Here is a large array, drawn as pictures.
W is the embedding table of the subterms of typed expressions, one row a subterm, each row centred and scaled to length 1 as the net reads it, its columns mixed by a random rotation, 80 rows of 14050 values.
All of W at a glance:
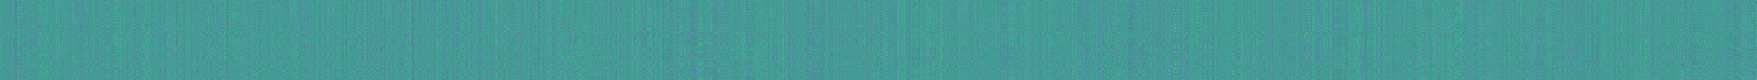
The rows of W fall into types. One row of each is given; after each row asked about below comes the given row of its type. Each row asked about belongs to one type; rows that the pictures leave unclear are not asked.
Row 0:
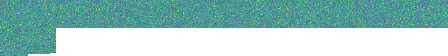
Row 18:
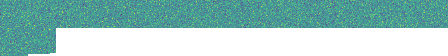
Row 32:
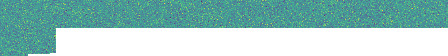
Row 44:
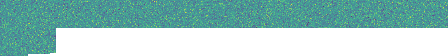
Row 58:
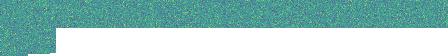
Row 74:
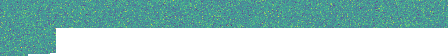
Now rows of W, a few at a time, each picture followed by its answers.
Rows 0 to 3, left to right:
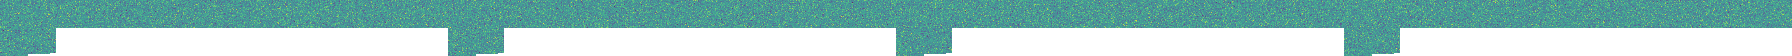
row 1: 58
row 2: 58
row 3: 18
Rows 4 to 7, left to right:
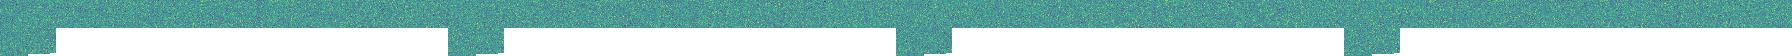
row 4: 44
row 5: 74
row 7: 18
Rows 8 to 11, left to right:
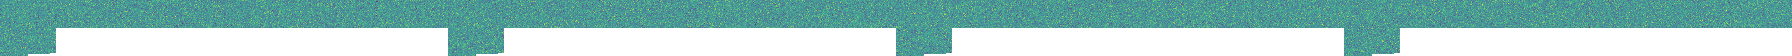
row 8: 74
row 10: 0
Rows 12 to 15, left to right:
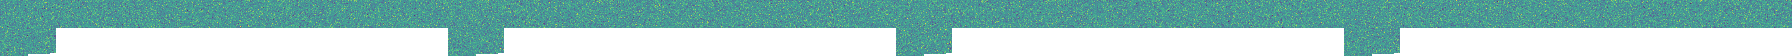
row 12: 58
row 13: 18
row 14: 18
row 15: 44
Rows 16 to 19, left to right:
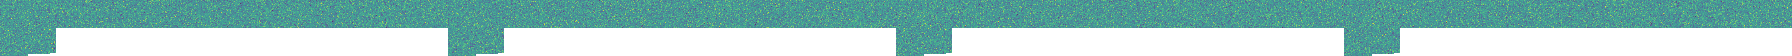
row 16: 18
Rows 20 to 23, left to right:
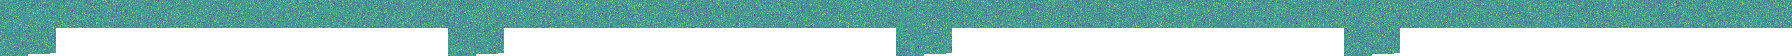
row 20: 0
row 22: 74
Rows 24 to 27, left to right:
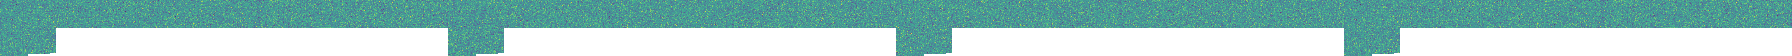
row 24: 44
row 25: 58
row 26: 58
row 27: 44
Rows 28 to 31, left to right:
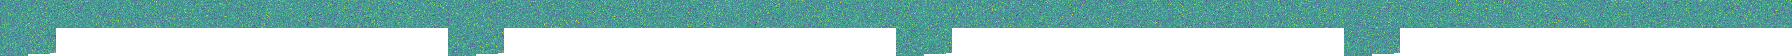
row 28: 44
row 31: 44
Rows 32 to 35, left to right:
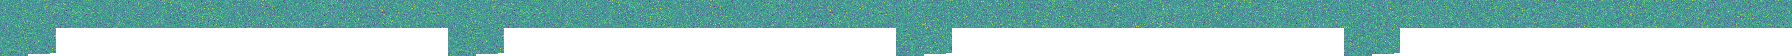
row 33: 32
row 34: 74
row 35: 0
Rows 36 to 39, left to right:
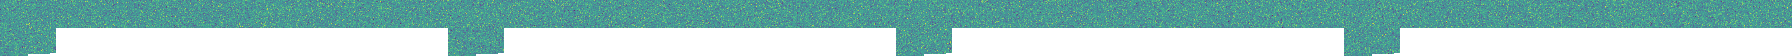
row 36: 74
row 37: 0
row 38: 18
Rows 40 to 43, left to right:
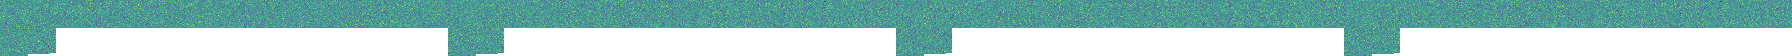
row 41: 74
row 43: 74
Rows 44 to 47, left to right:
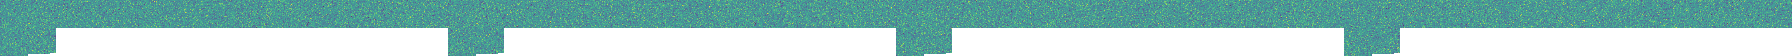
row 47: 58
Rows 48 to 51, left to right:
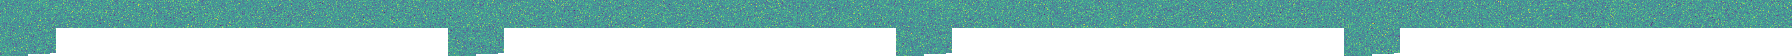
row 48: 58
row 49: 0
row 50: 58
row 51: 44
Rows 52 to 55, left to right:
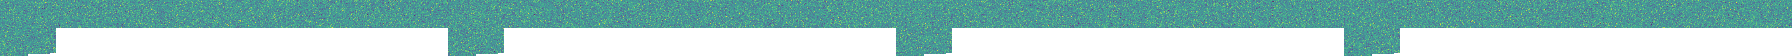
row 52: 58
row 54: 74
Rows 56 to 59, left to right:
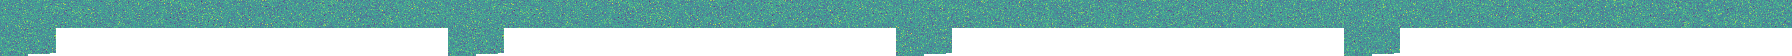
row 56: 32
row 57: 32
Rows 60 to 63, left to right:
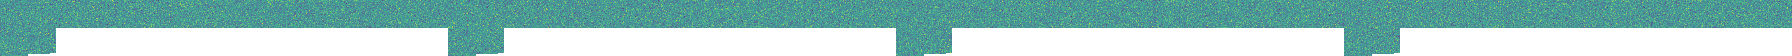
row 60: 32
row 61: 0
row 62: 44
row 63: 44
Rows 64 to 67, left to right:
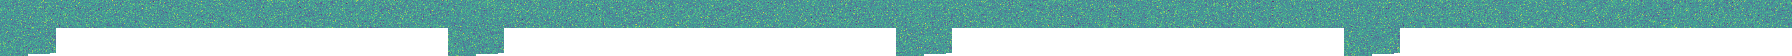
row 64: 44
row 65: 58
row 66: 74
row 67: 58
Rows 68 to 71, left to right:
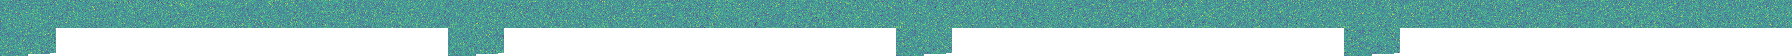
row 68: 32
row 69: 44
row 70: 0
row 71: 0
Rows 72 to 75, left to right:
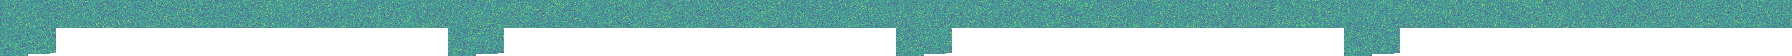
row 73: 0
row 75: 58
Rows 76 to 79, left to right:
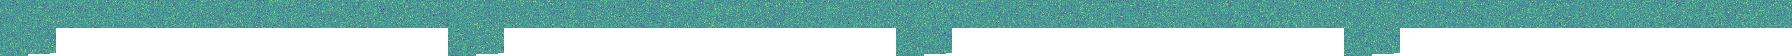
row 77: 74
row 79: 44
